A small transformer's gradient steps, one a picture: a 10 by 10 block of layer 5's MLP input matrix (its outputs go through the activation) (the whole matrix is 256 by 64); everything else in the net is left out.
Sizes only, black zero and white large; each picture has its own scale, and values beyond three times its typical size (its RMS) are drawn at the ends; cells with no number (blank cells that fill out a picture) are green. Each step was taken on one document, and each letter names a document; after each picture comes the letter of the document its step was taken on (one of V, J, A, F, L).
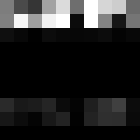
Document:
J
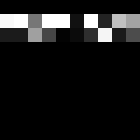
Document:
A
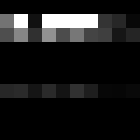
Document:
A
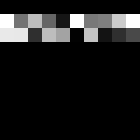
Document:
A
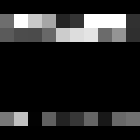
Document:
A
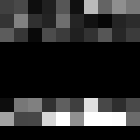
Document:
J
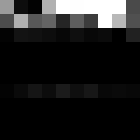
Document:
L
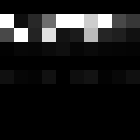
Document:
A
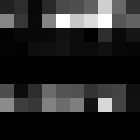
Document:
L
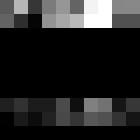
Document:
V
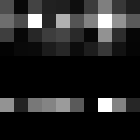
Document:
L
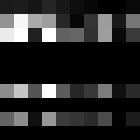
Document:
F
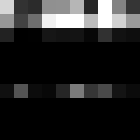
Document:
L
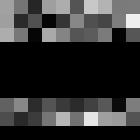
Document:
J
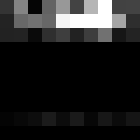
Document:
V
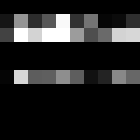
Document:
A
